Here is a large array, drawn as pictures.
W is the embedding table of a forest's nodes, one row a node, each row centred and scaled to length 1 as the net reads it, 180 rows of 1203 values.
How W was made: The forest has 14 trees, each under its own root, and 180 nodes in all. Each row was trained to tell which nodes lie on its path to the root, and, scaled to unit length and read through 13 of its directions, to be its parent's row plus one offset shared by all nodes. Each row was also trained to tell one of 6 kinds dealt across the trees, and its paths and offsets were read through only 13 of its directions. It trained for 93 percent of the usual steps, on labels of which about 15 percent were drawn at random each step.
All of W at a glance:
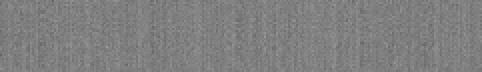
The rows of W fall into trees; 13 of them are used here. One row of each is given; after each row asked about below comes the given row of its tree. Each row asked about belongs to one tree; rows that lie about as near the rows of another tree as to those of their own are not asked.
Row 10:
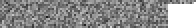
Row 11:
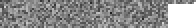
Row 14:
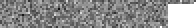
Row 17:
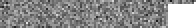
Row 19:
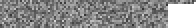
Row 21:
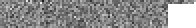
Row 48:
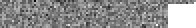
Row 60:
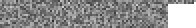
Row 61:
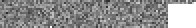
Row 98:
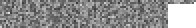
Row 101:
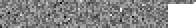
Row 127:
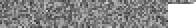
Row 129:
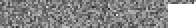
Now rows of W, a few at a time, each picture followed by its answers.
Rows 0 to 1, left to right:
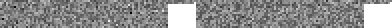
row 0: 101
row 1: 11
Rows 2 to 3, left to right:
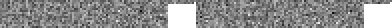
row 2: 129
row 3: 11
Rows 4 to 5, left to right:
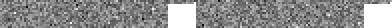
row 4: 61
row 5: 48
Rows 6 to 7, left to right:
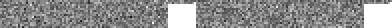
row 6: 17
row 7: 61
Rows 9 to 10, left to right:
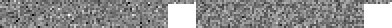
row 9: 48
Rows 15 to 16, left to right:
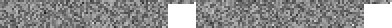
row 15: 101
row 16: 48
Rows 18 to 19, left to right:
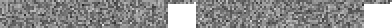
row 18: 21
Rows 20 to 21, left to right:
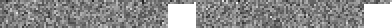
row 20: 10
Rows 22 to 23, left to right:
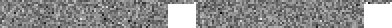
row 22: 14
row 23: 17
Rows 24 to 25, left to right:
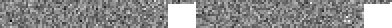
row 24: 48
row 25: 129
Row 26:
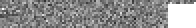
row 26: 129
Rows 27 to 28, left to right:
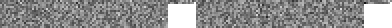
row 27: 14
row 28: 101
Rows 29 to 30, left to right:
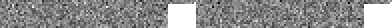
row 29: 14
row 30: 21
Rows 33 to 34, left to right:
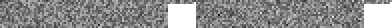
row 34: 10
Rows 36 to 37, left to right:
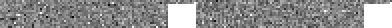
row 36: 61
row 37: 14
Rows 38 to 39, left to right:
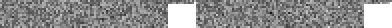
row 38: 101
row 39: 11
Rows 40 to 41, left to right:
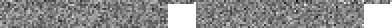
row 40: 17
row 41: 98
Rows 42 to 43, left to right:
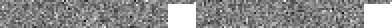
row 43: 48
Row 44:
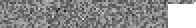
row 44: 61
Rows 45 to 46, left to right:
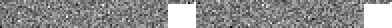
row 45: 10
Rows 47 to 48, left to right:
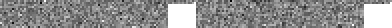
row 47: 61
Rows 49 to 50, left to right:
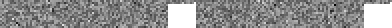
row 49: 21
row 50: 19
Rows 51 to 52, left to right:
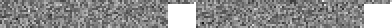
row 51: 127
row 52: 48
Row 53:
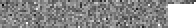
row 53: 17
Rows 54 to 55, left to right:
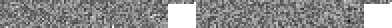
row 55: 101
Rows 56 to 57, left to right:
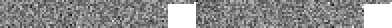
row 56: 98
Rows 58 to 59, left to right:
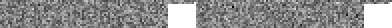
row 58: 98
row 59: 61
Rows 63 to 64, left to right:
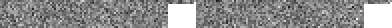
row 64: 48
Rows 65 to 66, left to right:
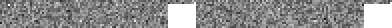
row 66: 19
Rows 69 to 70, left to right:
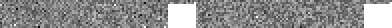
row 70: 61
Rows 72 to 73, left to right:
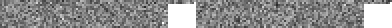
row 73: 17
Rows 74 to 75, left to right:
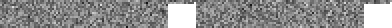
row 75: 101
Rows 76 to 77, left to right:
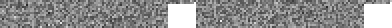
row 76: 14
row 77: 48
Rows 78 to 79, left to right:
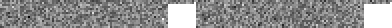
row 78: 48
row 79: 48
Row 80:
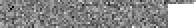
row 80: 61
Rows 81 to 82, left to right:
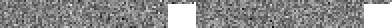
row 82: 11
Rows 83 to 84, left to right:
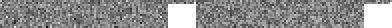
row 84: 10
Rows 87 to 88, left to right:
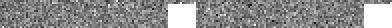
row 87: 127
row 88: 17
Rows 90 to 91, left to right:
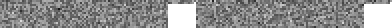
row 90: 61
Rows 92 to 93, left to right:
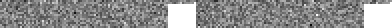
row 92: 14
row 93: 127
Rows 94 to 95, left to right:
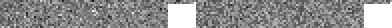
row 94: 127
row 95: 129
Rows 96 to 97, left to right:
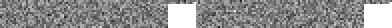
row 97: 21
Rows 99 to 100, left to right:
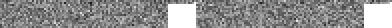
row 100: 61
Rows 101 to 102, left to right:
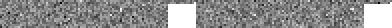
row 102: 14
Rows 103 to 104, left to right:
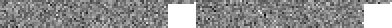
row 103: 101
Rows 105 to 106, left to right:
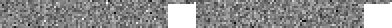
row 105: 17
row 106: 10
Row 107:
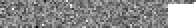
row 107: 17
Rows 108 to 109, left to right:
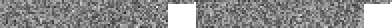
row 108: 21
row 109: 10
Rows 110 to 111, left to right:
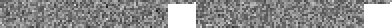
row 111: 127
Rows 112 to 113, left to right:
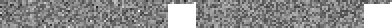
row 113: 11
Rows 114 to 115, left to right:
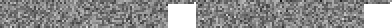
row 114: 19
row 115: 101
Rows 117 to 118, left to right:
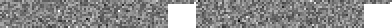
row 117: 129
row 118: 101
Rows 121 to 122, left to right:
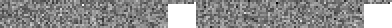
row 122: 129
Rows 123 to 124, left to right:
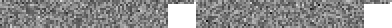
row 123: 21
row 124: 101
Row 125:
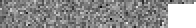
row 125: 10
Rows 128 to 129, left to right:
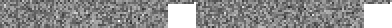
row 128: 19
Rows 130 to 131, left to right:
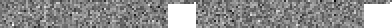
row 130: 17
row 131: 14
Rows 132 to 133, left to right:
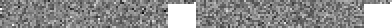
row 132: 17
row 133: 48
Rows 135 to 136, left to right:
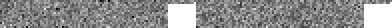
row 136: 48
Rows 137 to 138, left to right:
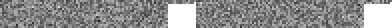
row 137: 11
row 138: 98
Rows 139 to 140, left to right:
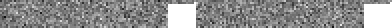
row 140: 101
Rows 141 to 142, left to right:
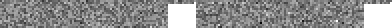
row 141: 60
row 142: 129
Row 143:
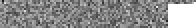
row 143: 21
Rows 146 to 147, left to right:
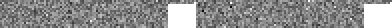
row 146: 10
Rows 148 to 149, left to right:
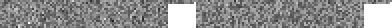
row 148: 101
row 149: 48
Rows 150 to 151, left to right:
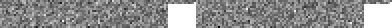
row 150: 17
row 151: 21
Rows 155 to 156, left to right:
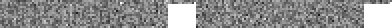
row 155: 98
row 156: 101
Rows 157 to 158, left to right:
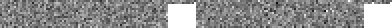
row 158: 17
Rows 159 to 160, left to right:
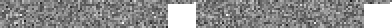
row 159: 11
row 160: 14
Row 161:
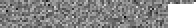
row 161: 14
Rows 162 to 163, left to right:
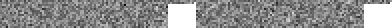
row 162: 14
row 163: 129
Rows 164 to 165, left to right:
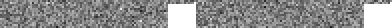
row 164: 129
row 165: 129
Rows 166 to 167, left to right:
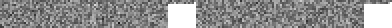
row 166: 129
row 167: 101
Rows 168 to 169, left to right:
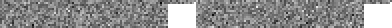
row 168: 10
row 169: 21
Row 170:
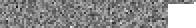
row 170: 21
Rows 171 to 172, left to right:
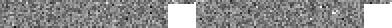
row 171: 17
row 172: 21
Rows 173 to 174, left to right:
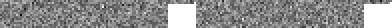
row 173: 129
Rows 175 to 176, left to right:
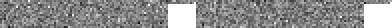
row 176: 48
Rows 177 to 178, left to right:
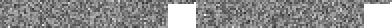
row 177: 17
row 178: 21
